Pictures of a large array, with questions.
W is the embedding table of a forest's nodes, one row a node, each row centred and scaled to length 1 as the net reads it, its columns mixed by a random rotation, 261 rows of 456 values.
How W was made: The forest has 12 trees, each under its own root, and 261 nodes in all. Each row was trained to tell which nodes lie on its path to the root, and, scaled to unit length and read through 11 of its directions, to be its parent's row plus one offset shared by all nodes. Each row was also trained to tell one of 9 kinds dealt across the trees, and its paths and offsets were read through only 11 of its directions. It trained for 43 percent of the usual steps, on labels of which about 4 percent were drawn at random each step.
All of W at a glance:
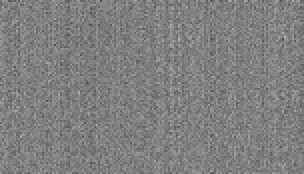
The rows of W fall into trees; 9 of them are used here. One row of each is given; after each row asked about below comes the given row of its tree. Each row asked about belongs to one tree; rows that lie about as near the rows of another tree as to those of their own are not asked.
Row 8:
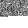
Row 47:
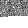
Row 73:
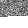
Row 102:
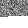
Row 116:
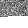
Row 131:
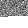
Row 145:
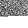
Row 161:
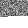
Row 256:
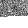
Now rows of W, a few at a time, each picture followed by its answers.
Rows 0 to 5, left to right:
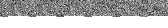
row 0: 131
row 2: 102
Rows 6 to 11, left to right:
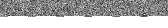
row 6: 145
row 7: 145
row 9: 131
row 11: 73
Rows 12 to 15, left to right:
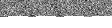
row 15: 145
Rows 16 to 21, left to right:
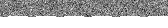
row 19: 102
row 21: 256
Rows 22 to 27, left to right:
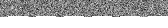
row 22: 47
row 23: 131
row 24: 131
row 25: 256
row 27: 145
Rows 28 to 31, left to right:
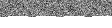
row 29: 116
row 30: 256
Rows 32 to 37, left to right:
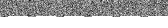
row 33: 256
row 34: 131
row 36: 131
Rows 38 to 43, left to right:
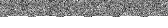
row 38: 102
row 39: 73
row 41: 47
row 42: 102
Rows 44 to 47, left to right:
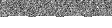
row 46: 102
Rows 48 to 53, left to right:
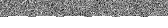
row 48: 131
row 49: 131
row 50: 256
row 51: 131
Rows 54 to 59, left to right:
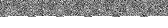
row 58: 102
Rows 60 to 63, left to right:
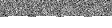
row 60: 47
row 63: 73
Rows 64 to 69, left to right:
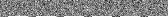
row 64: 131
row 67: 102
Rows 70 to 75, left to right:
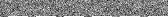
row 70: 47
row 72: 8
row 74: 145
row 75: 256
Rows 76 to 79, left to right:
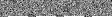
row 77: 47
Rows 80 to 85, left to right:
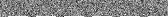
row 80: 131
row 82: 102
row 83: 47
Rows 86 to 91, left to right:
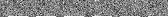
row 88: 102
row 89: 47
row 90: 145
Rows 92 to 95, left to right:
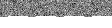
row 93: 256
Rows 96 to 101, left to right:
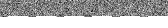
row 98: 47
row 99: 102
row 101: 256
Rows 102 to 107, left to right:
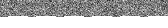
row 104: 131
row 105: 73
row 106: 47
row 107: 102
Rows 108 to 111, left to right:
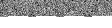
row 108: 256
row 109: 47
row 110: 47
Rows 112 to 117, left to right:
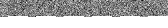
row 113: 131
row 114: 145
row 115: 256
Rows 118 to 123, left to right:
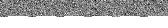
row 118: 131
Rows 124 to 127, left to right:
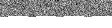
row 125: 102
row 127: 145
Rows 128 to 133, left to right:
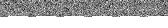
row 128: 102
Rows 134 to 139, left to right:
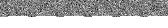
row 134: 256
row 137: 102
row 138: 102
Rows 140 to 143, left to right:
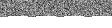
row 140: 256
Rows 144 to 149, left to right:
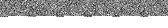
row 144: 131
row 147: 73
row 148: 47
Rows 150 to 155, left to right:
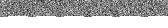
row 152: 47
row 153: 73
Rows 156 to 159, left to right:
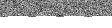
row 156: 131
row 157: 102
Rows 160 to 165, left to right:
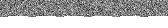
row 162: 47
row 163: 145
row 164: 256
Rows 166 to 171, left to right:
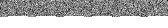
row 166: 256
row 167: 256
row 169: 145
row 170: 145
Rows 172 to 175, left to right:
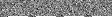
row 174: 102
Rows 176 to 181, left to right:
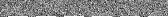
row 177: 145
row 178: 73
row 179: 102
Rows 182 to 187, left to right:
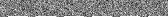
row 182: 102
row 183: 145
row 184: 161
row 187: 131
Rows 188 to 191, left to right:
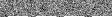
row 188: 102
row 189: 256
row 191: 131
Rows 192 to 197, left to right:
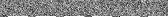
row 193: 145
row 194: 256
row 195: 47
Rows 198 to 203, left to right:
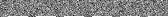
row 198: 145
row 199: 102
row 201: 47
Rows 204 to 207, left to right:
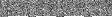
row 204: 47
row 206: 102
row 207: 47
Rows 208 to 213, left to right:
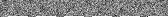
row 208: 145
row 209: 256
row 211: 256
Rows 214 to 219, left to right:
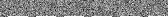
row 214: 131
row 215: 102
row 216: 47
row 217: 145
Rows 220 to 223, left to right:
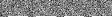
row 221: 47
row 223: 131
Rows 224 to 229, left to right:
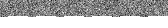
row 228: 256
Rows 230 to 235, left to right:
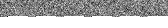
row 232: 145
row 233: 47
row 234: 256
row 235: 145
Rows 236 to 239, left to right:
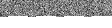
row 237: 8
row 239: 145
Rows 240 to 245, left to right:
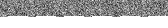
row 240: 145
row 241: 131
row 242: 73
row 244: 47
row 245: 131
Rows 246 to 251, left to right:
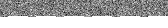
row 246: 116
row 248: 145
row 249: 256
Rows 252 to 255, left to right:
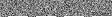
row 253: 256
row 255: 145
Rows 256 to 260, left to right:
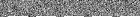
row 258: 47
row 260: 131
